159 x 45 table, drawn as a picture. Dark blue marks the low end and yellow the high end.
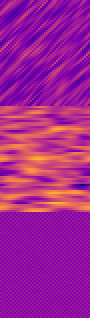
The table splits into 3 rows of 1 panel. Panel 1,1: low, slanting up to the right. Panel 2,1: middling, streaked across, strong in contrast. Panel 3,1: low, checkered, faint in contrast.
